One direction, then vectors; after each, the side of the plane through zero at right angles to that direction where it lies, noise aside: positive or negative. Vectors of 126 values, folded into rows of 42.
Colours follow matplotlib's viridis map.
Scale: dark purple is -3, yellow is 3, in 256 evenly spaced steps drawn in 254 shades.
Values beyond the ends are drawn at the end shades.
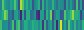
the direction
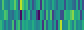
positive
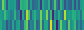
positive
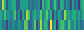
positive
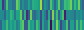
negative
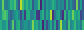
positive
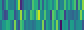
negative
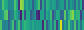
positive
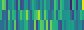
negative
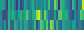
negative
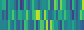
negative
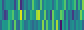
negative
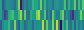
negative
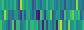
positive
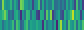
positive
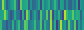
positive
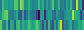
positive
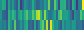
negative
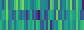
positive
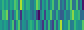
positive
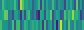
positive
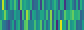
positive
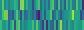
positive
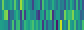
positive
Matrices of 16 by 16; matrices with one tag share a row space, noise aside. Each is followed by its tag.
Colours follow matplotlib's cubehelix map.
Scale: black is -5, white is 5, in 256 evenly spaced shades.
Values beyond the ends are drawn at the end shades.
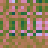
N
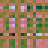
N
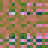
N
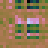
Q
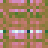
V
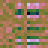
Q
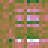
Q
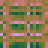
V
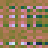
N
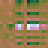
Q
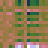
Q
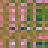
N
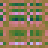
V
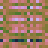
V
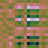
Q
